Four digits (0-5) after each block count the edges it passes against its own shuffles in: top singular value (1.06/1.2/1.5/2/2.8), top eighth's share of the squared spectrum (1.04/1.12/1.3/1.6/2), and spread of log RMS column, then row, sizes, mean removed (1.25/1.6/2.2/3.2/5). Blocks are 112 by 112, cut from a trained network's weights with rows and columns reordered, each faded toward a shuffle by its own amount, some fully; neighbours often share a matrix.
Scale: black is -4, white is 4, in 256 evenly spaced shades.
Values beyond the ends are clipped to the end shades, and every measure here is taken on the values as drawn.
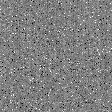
1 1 0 0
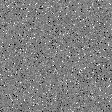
0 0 0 0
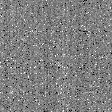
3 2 0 2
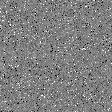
0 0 0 0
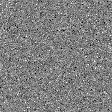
1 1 0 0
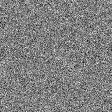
2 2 0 0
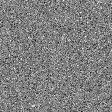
0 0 0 0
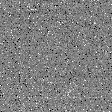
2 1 1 0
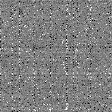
3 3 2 0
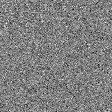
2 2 0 0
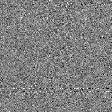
3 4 2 2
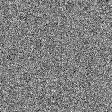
2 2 0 0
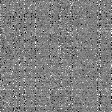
3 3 3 0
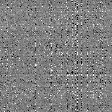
3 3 3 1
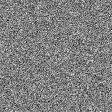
2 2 0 0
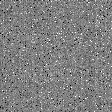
2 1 0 0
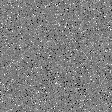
0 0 0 0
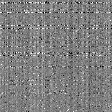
4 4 0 4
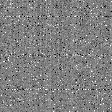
2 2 0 2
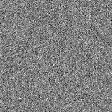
3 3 1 0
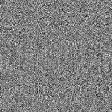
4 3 1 2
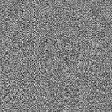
4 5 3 2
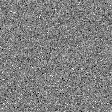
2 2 0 1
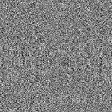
4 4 2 2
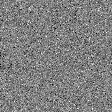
1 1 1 0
